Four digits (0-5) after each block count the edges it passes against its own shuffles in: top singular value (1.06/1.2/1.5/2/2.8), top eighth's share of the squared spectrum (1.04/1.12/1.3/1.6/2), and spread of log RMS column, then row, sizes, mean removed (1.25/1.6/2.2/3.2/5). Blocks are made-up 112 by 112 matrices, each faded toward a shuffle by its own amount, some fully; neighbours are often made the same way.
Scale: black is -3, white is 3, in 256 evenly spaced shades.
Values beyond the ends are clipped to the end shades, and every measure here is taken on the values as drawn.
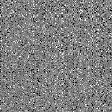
4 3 2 2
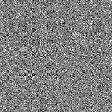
4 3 2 2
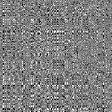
5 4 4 3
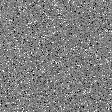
0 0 0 0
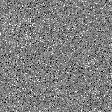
3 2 1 0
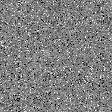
3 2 1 0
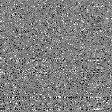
4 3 1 2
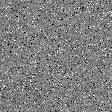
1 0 0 0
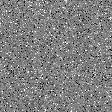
2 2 0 1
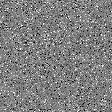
3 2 0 1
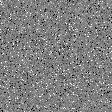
1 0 0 0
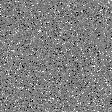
0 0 0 0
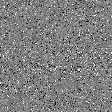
3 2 0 1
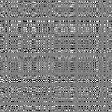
5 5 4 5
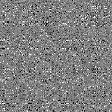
4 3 2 3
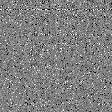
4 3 1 2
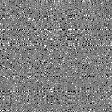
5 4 2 3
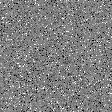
1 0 0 0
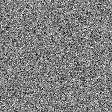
0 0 0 0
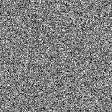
3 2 1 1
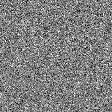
2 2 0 0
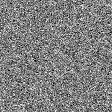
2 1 0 0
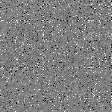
4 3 2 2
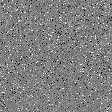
1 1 0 0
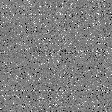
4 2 1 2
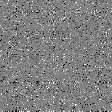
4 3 1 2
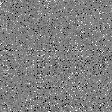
4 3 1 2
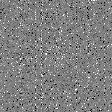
4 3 2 2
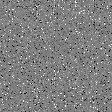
2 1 1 0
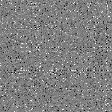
4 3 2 2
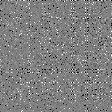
4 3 2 2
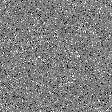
0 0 0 0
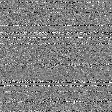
2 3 0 4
